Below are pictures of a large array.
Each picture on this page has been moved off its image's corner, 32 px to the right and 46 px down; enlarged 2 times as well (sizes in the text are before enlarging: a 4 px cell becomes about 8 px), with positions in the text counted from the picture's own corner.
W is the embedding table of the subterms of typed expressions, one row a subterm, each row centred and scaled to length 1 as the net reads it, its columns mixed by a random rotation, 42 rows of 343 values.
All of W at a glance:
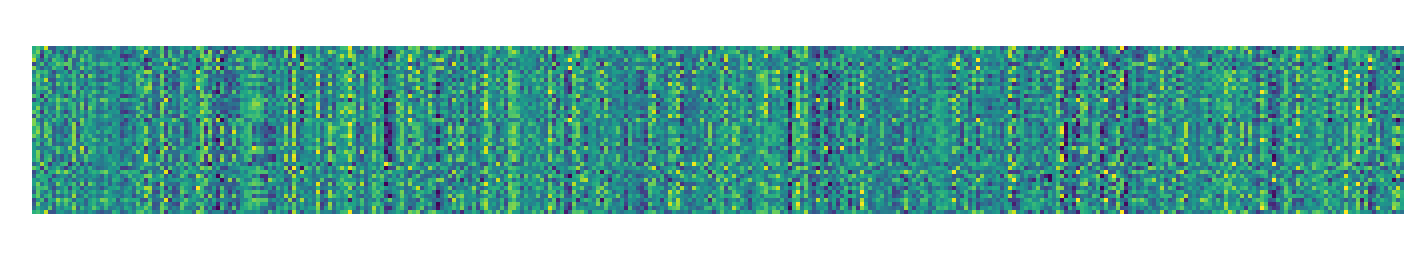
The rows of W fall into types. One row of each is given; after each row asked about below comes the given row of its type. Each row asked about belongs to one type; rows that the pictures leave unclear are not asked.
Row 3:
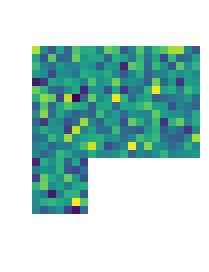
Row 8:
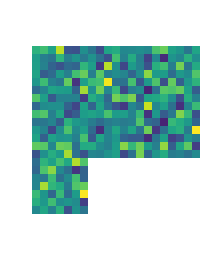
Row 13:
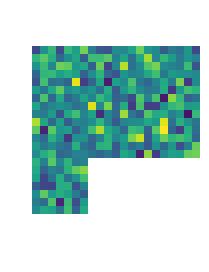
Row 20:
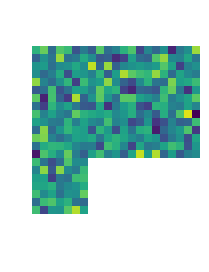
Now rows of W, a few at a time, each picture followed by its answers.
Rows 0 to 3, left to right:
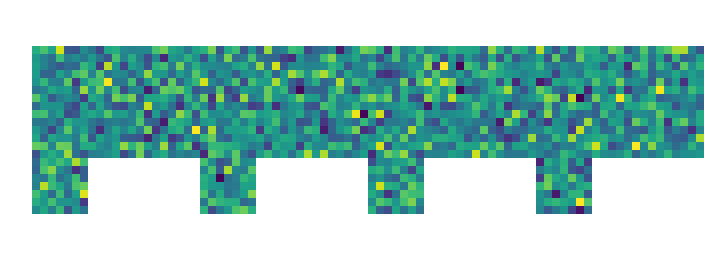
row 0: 8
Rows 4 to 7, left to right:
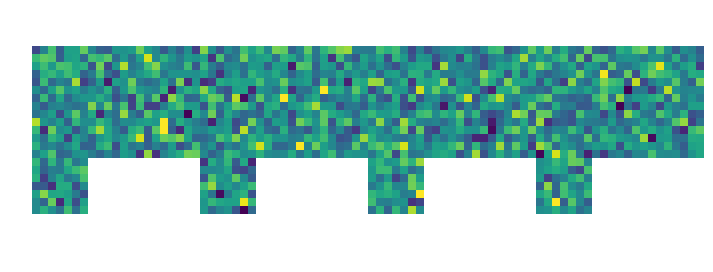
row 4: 13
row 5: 3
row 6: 8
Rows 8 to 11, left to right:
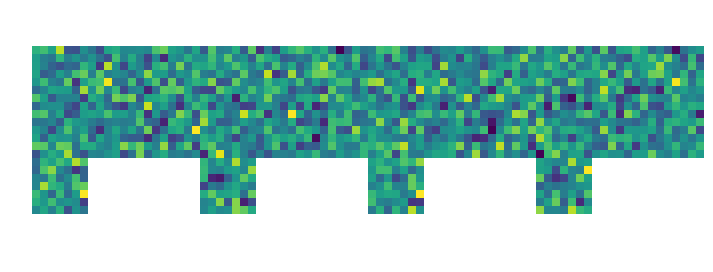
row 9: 13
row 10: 8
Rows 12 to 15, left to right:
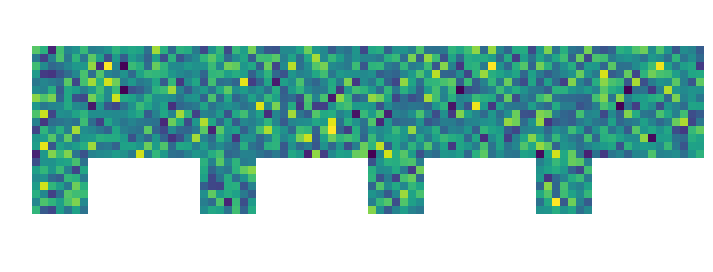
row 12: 3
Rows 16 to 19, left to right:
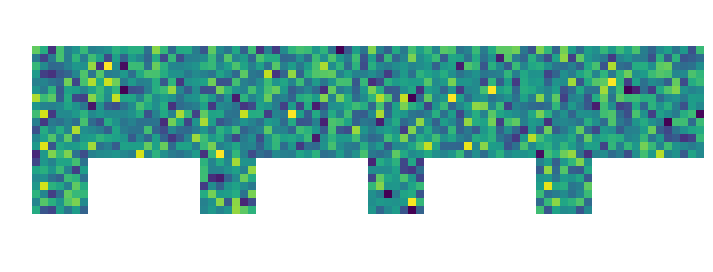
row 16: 3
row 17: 13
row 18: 3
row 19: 20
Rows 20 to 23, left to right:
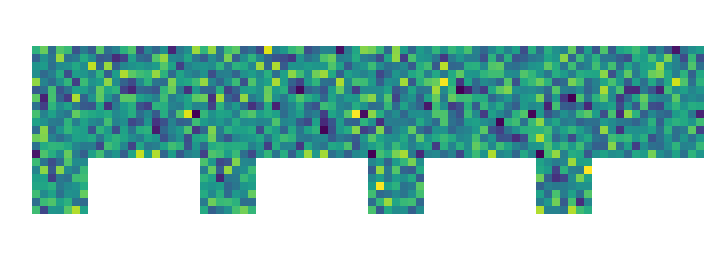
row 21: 20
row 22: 20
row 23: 20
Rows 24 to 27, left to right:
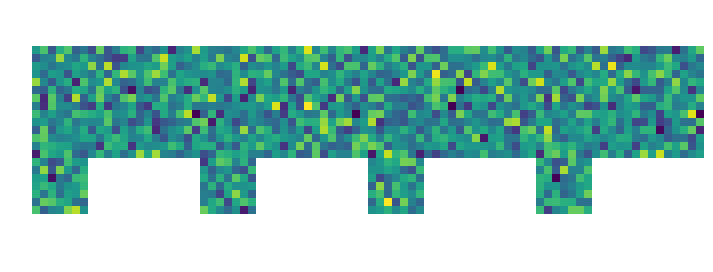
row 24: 20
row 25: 3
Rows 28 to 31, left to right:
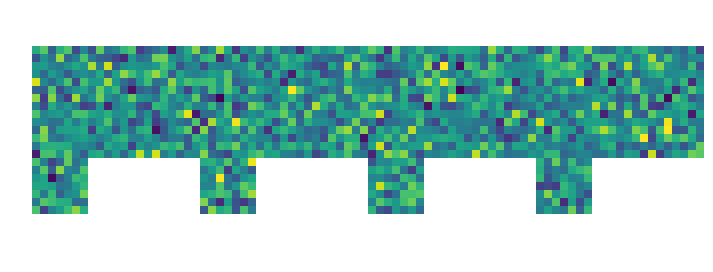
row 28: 20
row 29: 8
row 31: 13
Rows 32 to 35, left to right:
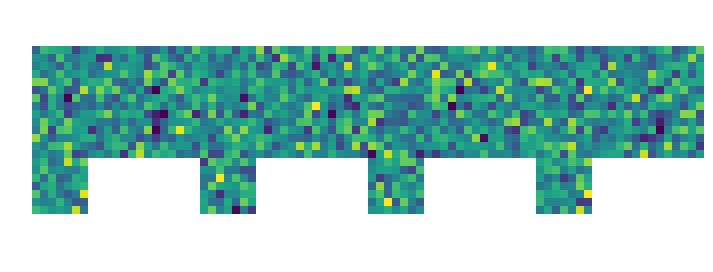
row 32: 20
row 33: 3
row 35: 8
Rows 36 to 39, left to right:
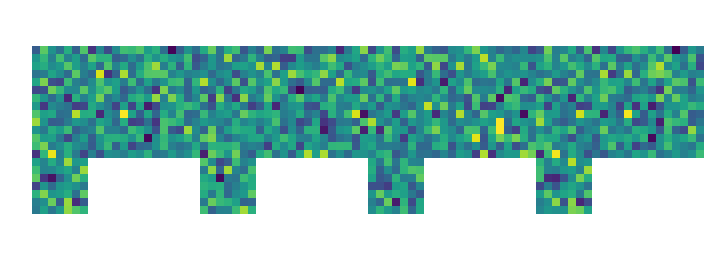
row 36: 13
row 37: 20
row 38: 13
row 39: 13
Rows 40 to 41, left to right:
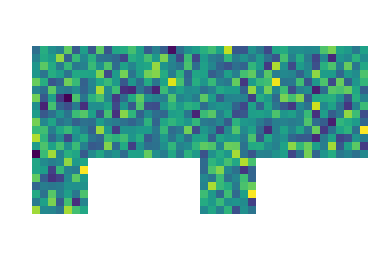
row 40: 20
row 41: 8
